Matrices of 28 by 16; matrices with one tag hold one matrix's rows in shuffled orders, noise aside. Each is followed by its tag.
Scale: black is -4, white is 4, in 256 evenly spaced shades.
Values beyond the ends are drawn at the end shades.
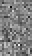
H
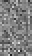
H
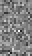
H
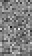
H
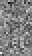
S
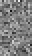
H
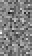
S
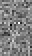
H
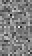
H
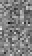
S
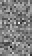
H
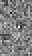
H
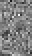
H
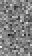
S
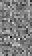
H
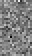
H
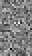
H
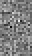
H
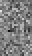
S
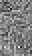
H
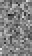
S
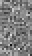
H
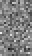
S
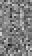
S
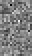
H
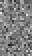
S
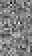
H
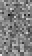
S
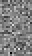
H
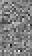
H
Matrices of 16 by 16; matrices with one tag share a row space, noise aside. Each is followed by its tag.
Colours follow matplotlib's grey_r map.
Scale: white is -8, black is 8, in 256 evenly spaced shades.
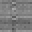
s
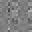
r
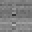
s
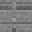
s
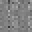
r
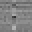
s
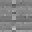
s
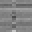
s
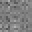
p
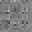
p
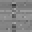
s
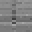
s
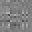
p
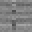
s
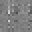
r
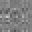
p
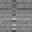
s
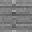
s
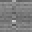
s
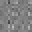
r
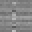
s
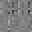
r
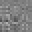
p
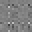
r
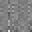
r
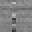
s
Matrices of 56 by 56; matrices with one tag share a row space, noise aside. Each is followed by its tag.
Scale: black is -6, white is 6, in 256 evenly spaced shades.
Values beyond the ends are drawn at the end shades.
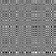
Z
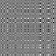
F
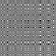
F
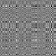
Z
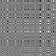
F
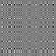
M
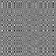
M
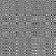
Z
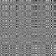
Z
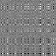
F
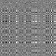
Z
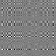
M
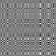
F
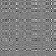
Z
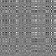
Z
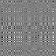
M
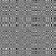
Z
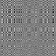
M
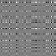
Z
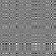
Z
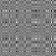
Z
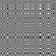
F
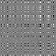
F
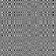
M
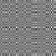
Z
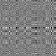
Z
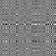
Z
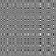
F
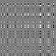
F
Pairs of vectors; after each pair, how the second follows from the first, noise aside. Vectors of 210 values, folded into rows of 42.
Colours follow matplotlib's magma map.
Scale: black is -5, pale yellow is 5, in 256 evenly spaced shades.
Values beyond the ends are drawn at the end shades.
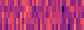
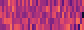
shuffled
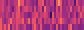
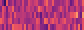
shuffled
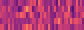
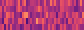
shuffled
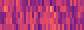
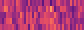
copied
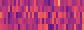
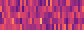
shuffled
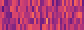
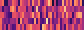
scaled up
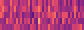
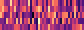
scaled up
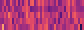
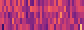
negated
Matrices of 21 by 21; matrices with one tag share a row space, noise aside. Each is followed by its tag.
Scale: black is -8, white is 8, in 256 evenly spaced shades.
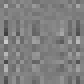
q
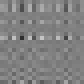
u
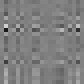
q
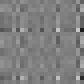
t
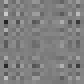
q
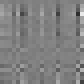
t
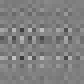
u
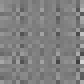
t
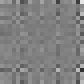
t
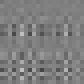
u
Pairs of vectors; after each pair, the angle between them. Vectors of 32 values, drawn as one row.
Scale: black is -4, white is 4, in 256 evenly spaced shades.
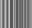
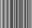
nearly parallel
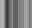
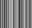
orthogonal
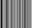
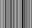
orthogonal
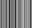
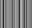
orthogonal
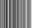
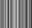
nearly opposite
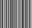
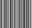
orthogonal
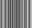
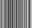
nearly parallel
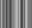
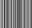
orthogonal
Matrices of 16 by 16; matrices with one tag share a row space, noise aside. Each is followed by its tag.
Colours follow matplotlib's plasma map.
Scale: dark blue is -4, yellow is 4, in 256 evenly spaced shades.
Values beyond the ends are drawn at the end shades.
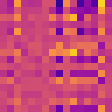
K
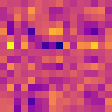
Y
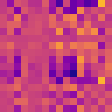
K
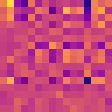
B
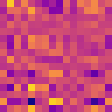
Y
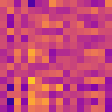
Y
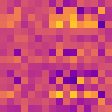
K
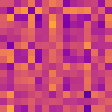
B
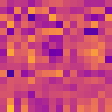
Y
